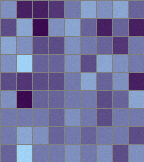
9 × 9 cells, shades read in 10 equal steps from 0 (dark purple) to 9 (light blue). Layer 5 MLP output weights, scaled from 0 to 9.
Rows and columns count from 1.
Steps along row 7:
same same down up down down up same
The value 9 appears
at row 4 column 2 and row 9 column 2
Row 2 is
3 7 0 6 7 4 1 4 1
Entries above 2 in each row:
6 6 8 9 7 8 9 9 9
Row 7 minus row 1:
-1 4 4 2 1 -2 -3 -2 1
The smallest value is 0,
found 2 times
